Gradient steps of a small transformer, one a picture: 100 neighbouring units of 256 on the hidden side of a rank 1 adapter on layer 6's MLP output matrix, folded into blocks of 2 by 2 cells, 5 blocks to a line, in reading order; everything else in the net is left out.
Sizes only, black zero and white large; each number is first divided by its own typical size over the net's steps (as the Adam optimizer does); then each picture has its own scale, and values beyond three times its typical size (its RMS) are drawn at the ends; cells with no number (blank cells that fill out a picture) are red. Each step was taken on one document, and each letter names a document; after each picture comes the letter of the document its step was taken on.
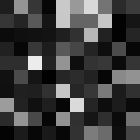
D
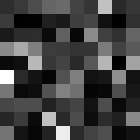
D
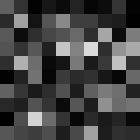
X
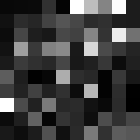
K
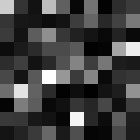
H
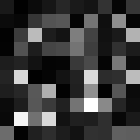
X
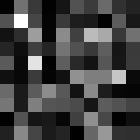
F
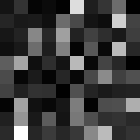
F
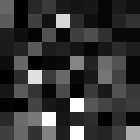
X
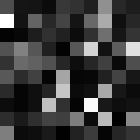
D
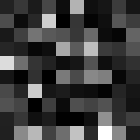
F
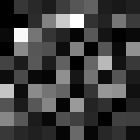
K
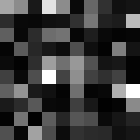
H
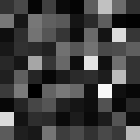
D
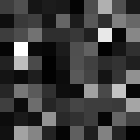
X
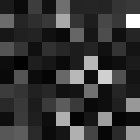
X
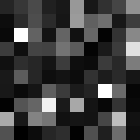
K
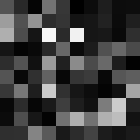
H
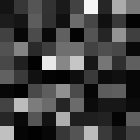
D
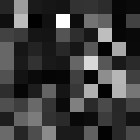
X
